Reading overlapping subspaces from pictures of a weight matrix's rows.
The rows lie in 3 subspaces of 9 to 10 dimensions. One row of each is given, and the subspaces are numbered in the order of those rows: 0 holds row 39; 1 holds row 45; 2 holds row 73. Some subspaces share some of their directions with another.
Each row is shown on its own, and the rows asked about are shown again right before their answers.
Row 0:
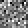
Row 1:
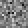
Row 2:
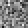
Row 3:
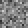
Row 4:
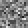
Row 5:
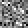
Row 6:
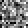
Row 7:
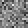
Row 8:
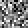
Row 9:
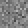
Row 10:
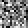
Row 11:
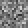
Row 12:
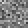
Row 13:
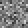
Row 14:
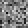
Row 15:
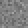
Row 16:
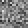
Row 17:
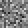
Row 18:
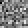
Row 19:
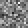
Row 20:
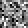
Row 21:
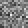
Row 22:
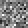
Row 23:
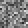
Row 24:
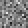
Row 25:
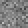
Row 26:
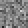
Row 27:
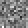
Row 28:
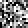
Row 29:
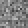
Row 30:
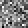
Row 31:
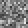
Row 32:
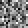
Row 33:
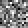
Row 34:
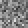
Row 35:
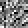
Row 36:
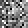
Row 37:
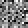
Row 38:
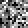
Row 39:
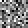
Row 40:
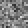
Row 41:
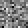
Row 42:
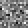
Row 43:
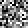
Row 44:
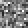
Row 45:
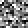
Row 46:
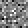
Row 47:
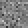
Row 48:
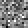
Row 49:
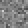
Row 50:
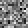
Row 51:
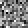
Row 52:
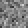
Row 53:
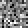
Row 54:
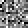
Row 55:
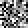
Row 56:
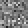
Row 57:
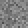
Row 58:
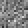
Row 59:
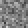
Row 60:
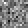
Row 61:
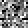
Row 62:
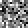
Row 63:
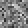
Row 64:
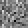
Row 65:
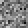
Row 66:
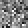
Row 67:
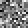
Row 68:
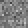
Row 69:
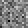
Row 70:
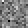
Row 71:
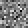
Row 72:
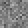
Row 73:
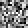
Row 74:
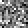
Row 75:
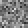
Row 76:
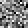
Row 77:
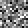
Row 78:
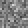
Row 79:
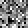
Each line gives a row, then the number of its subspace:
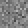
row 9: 2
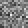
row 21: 0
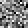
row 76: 0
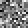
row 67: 2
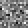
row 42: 0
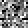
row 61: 1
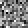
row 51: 0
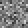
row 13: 1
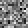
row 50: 1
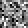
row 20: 2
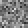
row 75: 0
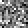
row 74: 0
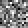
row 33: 1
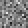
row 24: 0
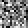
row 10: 0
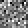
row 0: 2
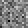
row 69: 0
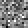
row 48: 2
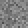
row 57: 1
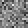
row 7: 1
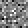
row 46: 2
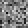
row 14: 2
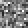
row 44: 0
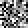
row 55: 1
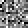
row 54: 1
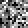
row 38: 2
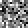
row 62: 0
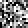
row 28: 0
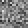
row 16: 0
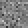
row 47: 2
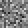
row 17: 2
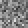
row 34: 1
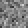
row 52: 2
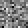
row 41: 1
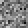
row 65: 0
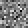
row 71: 2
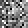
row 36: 2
